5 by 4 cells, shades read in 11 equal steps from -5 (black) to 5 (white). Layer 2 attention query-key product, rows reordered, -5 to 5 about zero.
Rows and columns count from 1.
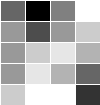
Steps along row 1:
down up up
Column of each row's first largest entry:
4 4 3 2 2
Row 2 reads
1 -2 1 3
